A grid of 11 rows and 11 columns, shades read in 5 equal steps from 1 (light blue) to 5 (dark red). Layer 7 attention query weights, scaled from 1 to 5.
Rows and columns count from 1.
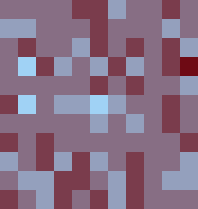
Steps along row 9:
up up down up down up up down same down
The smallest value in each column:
2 1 2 2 2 1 2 2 3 2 2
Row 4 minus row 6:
-1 0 1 0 1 1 2 -1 0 0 2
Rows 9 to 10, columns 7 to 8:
3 4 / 2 4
